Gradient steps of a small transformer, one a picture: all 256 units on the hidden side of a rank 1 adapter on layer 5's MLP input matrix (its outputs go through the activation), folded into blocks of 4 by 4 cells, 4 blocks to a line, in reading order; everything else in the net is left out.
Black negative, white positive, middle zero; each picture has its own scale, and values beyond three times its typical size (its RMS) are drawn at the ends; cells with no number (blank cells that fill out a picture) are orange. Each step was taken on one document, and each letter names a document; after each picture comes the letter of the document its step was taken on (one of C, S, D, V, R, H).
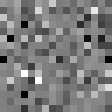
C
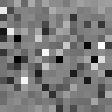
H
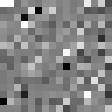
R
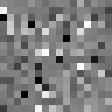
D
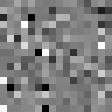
D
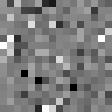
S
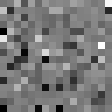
H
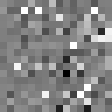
C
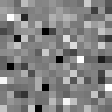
D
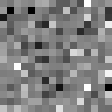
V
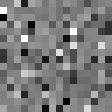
D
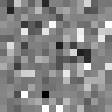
C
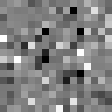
V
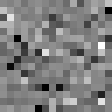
H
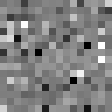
H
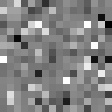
S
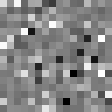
S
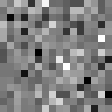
S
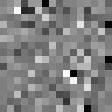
C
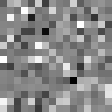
S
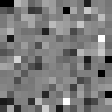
R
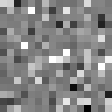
R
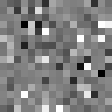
C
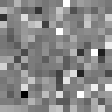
V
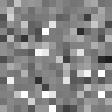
D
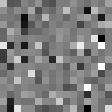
R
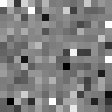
R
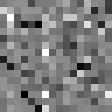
D
